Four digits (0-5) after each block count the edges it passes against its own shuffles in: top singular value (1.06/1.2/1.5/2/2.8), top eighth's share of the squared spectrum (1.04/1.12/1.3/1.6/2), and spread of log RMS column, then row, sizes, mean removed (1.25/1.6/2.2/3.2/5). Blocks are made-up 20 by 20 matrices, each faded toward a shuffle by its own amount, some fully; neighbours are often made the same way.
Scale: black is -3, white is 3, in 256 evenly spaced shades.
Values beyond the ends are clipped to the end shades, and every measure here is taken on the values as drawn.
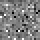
0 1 0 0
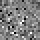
0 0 0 0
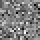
0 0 0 1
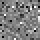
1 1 0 0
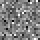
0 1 0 0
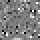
0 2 0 1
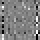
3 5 2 0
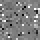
2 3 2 1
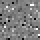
0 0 0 0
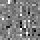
3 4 2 0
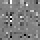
3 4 1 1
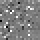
0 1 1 0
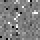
2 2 0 0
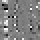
3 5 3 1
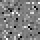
0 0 0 0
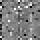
3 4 1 0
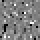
2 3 0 0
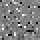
0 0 0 0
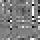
3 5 2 2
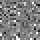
2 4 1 1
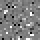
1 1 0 0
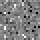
0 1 0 0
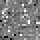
1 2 1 0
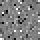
1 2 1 0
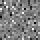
0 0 0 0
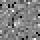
2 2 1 0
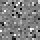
0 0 1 0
